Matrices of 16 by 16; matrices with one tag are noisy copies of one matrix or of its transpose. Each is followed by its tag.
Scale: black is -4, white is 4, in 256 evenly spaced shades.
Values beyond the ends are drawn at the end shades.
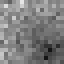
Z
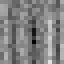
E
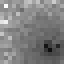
Z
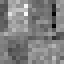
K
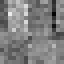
K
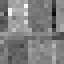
K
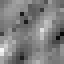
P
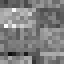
K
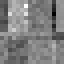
K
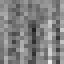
E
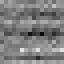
E
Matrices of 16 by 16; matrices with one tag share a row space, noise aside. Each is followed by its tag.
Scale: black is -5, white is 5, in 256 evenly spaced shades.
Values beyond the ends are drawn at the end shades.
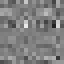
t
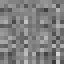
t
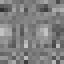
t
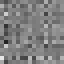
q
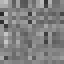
q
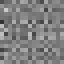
q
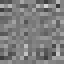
t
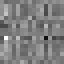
q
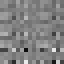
t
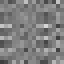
t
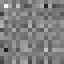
q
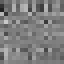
q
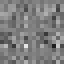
t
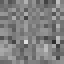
t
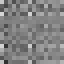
q
